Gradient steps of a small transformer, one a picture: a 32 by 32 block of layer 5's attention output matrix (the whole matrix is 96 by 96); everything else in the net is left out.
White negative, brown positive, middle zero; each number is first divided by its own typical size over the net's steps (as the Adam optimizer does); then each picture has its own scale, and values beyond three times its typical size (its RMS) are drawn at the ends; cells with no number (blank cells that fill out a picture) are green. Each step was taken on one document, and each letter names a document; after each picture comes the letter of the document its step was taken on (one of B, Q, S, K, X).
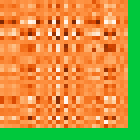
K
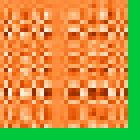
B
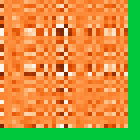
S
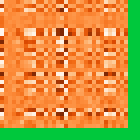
S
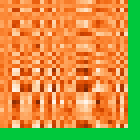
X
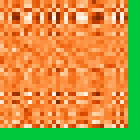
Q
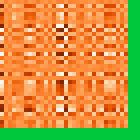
S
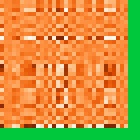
K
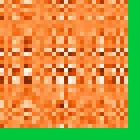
Q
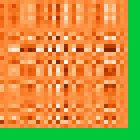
K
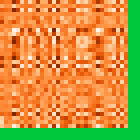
X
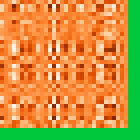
K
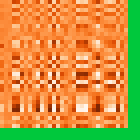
X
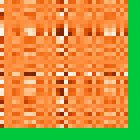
S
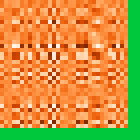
X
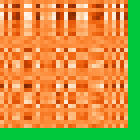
Q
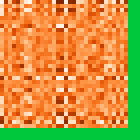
Q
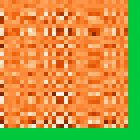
S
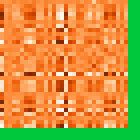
S
